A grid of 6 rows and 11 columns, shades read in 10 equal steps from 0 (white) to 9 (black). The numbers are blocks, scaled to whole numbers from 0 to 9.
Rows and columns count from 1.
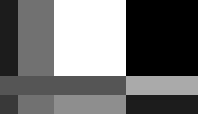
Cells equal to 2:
0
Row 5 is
6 6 6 6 6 6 6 3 3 3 3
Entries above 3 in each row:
7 7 7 7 7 11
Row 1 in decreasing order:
9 9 9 9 8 5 5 0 0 0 0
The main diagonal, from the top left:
8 5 5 0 6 4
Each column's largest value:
8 6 6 6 6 6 6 9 9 9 9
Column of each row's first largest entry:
8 8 8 8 1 8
